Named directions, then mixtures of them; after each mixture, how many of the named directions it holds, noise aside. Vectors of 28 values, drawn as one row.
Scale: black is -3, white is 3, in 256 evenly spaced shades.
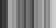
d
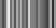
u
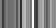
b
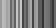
three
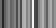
one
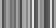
two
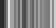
two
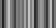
two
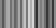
three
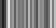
three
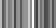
three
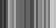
one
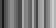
two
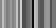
one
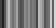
three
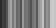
two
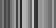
two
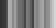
one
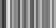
two
